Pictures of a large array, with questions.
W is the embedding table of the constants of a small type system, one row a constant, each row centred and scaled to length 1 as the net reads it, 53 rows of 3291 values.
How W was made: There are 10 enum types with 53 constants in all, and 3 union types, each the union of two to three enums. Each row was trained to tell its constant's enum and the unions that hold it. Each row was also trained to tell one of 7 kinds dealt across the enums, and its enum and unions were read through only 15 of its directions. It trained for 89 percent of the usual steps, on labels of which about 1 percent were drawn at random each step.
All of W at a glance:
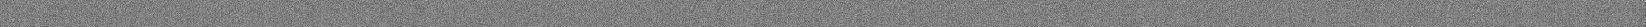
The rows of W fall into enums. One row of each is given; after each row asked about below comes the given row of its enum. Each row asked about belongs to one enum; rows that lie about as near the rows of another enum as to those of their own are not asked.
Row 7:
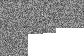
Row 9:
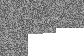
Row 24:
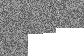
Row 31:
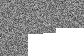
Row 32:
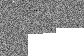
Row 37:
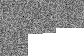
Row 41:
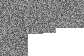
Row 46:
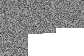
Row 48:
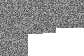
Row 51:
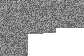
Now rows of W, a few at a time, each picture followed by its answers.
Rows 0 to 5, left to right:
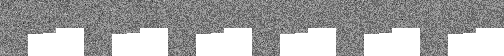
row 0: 41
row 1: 31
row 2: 48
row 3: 9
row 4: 46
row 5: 24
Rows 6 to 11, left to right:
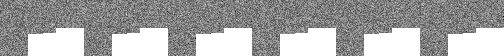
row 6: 41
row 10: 32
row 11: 51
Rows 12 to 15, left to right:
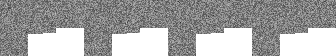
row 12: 32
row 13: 51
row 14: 9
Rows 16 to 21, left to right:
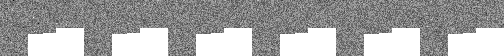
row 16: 7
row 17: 32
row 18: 51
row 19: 7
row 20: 24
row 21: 7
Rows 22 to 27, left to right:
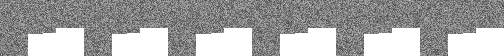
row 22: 31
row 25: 7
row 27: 32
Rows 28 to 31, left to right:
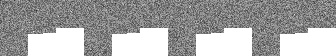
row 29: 9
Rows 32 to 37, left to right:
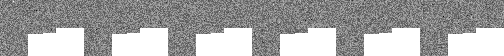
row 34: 48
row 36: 51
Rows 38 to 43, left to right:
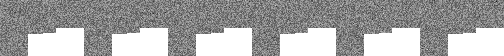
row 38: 51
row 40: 24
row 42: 37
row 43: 7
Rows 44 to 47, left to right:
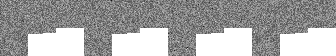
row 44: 9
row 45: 41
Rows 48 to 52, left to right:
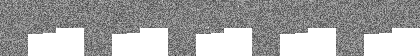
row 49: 41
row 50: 32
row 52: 46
